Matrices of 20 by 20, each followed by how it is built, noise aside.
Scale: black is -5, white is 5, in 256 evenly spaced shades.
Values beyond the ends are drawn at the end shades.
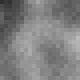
smooth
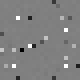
sparse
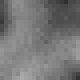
smooth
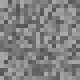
noise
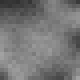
smooth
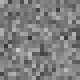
noise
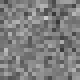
noise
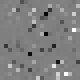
sparse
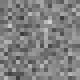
noise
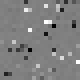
sparse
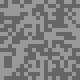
noise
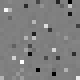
sparse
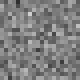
noise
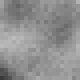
smooth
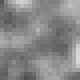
smooth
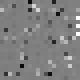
sparse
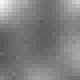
smooth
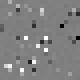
sparse
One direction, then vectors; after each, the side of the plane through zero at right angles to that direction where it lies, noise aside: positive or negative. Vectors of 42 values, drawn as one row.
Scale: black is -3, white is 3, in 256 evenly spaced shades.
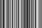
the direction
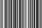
negative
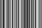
positive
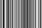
positive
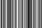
positive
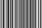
positive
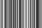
negative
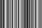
positive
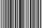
negative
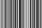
negative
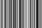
negative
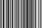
positive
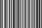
negative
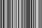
positive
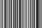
negative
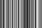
positive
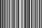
positive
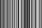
positive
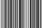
negative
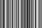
positive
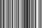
positive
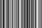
positive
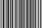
positive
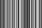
positive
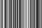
negative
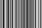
positive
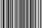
positive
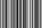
negative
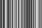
positive
